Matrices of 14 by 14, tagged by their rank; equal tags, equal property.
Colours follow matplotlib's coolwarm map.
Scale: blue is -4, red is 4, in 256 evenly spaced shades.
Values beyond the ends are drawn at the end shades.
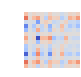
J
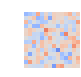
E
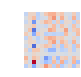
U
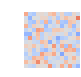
E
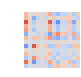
J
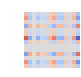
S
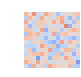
E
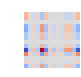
S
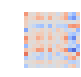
J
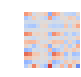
J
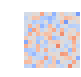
E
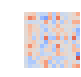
U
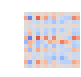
J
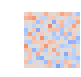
E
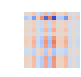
S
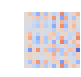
J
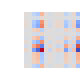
S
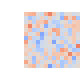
E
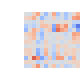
U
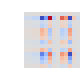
S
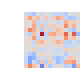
U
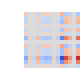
S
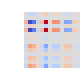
S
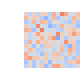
E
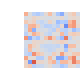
U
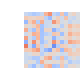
U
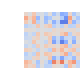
J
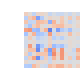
U
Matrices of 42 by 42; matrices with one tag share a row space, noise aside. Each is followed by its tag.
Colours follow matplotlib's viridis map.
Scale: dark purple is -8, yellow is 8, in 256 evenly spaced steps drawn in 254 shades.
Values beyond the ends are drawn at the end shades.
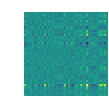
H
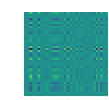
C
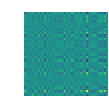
H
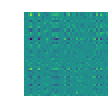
C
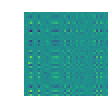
C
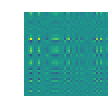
C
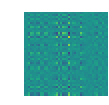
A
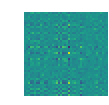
A
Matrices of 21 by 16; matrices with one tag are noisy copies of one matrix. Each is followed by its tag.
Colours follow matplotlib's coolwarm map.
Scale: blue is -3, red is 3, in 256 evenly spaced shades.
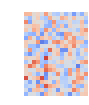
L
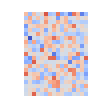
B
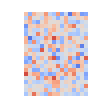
B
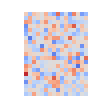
B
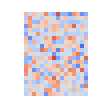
B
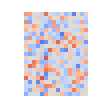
L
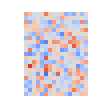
L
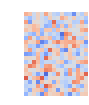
L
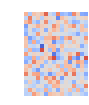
B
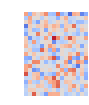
B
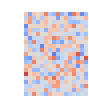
B
